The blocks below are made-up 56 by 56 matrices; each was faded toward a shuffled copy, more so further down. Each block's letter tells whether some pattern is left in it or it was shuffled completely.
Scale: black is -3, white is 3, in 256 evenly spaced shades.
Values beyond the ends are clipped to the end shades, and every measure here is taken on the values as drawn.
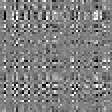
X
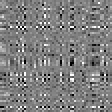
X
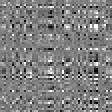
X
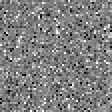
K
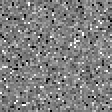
K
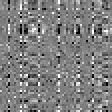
X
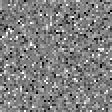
K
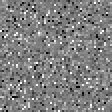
K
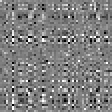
X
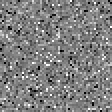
K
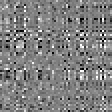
X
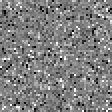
K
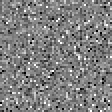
K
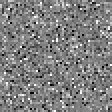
K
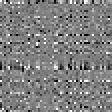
X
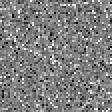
K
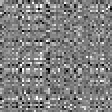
X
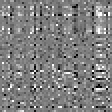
X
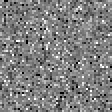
K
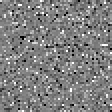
K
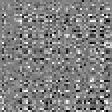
X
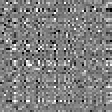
X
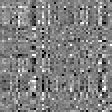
X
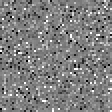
K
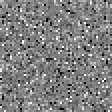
K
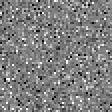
K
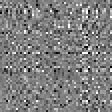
X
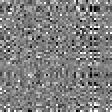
X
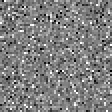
K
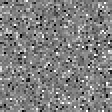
K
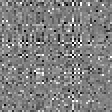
X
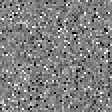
K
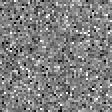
K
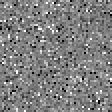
K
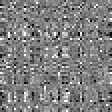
X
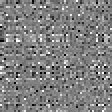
X
